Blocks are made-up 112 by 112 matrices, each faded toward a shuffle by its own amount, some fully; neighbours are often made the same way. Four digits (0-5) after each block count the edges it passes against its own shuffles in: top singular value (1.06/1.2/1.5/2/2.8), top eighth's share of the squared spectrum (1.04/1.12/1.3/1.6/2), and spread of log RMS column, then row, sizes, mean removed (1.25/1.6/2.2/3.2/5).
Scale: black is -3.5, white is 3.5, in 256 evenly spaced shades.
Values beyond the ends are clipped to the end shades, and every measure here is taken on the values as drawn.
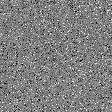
2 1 0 0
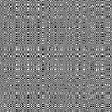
5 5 4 4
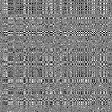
5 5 4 4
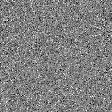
3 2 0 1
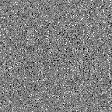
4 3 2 1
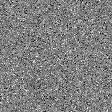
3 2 0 0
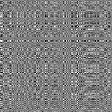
5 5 4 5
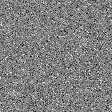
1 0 0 0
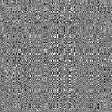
5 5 4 4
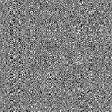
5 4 3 3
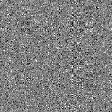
4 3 2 1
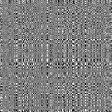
5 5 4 4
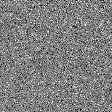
3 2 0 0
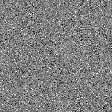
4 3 1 1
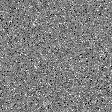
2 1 0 0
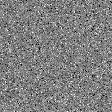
2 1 0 0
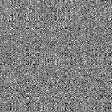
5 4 2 3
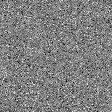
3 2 0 0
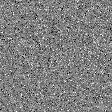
1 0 0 0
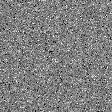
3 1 0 0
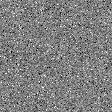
1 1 0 0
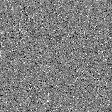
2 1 0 0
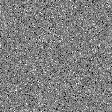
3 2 1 0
